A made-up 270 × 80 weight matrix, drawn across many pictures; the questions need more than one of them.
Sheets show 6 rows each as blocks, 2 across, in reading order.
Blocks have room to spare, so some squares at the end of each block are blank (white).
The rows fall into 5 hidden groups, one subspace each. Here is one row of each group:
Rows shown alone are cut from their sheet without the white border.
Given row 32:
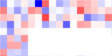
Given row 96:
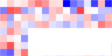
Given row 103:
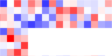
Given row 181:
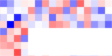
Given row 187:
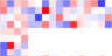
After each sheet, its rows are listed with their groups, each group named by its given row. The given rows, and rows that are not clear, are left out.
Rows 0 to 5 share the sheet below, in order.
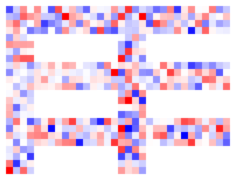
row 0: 103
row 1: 32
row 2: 187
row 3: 96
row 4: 187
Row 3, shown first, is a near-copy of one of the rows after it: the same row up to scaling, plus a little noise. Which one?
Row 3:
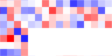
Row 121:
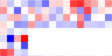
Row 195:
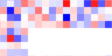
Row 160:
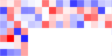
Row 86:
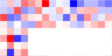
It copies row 160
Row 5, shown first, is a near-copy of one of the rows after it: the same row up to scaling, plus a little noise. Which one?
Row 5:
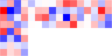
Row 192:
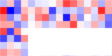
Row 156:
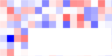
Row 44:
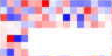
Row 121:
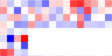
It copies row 192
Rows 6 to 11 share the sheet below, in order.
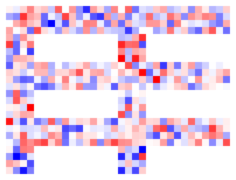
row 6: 103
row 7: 181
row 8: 103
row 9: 32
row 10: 103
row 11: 181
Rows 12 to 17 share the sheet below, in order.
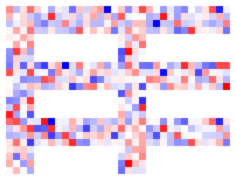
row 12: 187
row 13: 187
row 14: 32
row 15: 187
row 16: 32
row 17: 187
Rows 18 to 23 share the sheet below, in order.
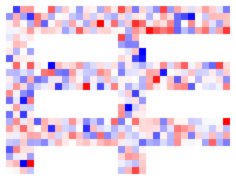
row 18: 32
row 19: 103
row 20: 181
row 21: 187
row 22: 187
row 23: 103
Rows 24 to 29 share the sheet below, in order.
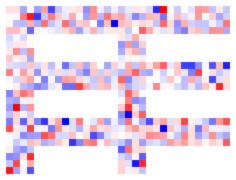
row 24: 32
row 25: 32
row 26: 187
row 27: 96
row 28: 32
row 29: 187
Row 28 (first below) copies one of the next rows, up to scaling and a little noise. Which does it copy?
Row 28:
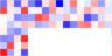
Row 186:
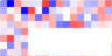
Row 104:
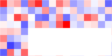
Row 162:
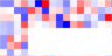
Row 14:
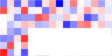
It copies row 14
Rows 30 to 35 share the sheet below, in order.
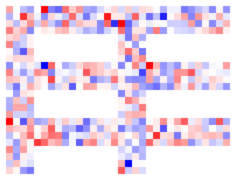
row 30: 32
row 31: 96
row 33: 103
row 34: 103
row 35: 187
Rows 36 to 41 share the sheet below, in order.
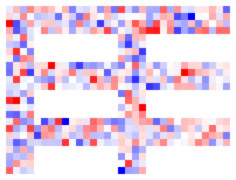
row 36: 96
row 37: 103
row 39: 103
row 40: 32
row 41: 181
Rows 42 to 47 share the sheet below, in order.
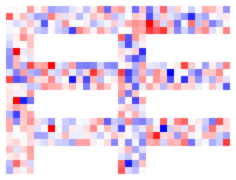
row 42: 187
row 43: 103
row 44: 96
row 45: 96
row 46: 187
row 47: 187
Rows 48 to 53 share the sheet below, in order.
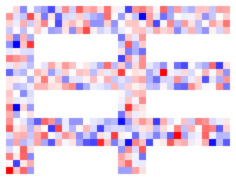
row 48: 96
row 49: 32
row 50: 187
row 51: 187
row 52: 181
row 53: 181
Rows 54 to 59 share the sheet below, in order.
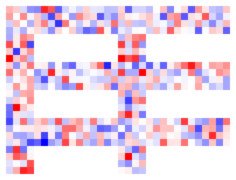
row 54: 181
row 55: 181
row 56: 187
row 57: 96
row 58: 103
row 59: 96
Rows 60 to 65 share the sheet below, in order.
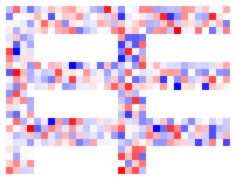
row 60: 187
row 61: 181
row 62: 96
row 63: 32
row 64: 32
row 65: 181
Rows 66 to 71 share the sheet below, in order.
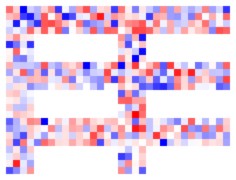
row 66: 103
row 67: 103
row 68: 32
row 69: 103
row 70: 181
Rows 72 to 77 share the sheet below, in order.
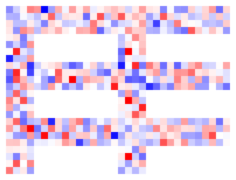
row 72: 181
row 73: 187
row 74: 96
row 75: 103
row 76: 32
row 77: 96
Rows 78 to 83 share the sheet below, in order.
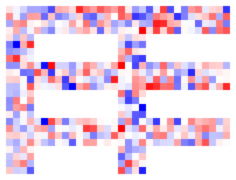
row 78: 96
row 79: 103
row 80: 32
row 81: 103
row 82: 32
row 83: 32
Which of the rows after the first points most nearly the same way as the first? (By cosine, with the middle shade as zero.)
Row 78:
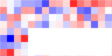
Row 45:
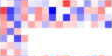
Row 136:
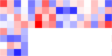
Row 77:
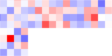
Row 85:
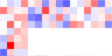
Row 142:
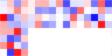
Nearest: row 45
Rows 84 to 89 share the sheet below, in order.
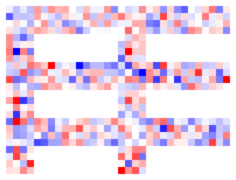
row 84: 187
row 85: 187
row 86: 96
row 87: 32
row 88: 103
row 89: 181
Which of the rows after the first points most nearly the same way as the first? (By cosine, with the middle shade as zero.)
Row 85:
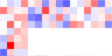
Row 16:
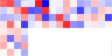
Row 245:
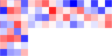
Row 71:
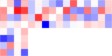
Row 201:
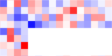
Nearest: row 71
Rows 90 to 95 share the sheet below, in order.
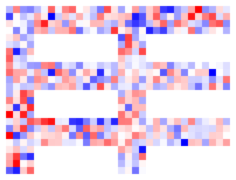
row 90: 187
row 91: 103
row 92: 181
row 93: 181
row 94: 96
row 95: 181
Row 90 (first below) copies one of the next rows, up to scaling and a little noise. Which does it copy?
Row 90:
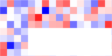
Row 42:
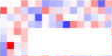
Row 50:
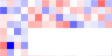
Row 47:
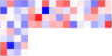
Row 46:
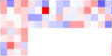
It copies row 47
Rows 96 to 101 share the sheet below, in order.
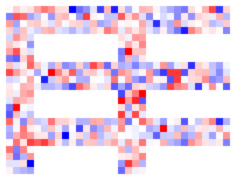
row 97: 187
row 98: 187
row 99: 181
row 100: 103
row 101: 187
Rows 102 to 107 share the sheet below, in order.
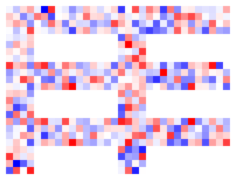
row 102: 32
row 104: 32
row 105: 187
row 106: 32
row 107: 181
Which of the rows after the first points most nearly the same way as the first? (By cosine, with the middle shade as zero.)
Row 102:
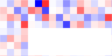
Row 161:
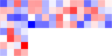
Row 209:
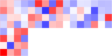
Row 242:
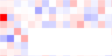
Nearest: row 209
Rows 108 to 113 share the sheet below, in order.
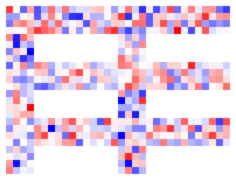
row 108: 103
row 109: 32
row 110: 103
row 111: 181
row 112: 187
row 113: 96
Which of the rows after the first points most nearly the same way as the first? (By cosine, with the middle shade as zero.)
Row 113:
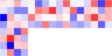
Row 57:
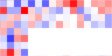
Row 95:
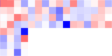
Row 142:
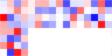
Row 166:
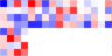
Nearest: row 166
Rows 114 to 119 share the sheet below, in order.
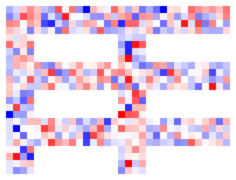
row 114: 103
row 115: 96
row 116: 181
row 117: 181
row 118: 96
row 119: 187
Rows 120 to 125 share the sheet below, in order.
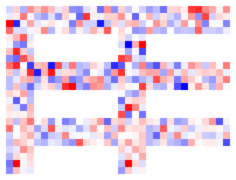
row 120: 96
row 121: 96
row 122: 32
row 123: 32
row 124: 187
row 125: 187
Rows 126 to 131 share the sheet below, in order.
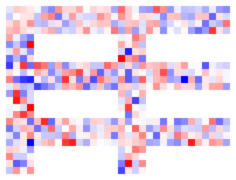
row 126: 181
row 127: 181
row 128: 103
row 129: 96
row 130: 32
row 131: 187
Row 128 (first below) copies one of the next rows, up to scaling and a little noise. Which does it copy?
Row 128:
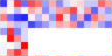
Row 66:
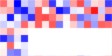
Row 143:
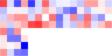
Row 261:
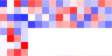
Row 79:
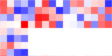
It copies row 261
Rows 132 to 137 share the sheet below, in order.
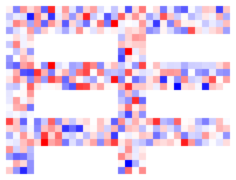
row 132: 32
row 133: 187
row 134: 32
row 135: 32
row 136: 103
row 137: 32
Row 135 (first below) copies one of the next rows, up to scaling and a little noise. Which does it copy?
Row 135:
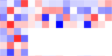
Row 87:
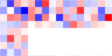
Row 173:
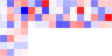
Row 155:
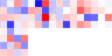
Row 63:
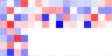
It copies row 63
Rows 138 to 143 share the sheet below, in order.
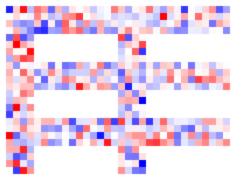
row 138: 103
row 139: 187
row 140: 187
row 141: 96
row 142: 96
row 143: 103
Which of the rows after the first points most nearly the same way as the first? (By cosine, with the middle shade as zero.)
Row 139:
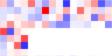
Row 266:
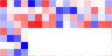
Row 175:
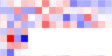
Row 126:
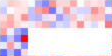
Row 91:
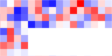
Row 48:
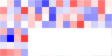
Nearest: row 126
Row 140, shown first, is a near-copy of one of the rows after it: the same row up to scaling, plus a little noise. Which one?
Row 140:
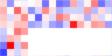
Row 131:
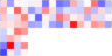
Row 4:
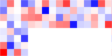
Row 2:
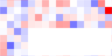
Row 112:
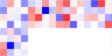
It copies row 131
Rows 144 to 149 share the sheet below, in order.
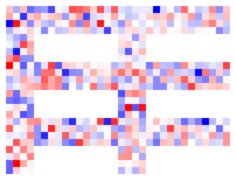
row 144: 96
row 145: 96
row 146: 103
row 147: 187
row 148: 187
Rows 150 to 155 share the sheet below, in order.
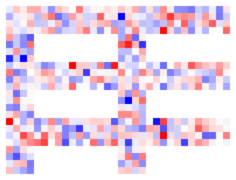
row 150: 181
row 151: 96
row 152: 96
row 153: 96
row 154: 103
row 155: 32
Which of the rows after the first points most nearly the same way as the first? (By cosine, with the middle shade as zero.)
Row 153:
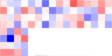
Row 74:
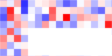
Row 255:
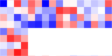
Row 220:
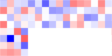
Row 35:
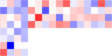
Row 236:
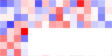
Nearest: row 220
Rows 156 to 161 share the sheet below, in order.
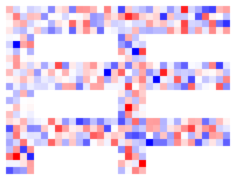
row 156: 96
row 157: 187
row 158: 32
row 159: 187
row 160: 96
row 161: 103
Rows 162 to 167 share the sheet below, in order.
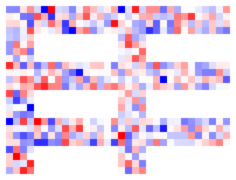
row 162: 32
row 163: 103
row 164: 103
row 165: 32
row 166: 103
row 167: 96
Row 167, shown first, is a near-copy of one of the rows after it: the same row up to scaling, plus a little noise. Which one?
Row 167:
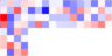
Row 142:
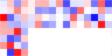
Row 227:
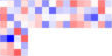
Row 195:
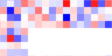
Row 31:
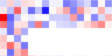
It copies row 31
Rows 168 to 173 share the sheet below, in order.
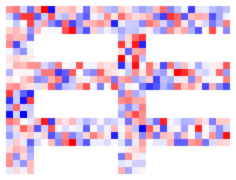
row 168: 32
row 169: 181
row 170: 181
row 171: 103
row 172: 32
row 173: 32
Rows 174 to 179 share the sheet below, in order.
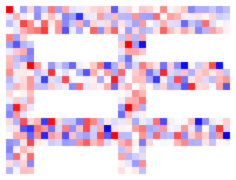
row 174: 103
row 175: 96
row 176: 187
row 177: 187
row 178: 32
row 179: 32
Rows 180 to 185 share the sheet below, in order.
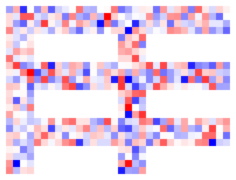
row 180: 32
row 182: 32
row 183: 96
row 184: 187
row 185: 181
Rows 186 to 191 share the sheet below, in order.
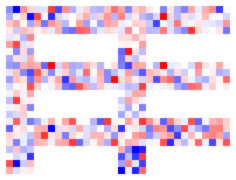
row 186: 32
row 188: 32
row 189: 32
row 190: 187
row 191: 181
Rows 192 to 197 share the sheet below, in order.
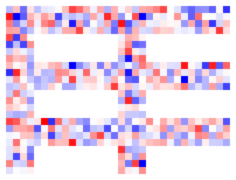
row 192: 96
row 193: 96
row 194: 96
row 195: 96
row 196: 32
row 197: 187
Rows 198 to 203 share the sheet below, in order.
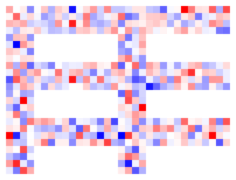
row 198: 96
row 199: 96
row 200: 96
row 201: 103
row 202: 96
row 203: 96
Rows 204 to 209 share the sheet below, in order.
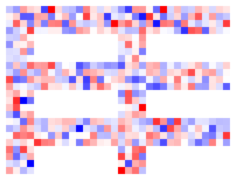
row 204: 32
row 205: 32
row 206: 96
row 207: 103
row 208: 103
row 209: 181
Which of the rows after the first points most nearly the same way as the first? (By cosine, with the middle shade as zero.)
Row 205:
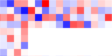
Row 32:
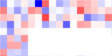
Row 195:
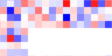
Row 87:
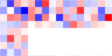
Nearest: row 87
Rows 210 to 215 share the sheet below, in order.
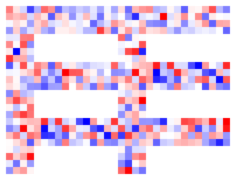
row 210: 181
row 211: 187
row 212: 103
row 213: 103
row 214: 103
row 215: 96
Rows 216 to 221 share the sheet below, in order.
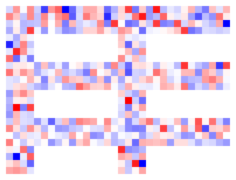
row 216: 32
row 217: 32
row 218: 187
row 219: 96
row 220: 96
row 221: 187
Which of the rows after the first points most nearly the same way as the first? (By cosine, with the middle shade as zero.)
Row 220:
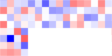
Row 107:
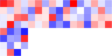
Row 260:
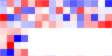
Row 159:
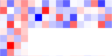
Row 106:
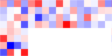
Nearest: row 107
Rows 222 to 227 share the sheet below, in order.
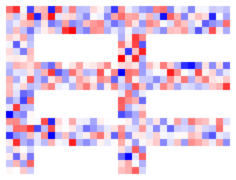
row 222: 32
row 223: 181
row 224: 181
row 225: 96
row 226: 32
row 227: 96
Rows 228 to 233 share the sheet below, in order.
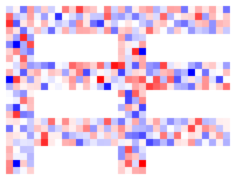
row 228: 96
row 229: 187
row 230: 96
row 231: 103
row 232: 187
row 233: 103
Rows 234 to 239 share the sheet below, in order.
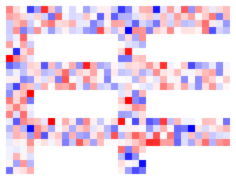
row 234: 181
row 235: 181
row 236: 181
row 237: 96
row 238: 32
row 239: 103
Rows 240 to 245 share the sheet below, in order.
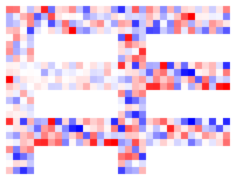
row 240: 32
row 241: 103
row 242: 96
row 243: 103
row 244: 103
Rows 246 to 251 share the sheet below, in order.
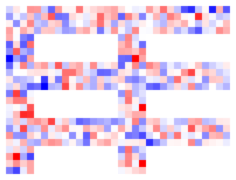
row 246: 181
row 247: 96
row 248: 103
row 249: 103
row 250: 96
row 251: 103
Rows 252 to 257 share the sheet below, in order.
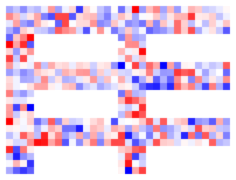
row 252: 181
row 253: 103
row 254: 187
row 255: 103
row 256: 103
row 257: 96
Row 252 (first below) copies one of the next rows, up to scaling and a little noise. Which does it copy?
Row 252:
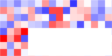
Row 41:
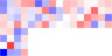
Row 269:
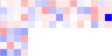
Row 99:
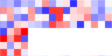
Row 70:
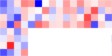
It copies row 99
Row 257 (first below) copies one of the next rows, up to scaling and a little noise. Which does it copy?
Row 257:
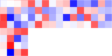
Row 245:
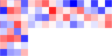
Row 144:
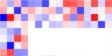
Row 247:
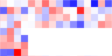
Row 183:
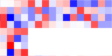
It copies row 183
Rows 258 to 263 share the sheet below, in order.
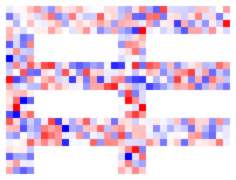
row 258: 181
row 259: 32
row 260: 96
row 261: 103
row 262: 103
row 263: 96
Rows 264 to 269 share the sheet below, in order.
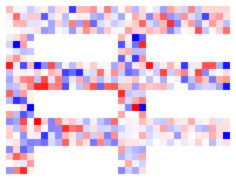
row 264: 96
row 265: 181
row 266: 103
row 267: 187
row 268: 103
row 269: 181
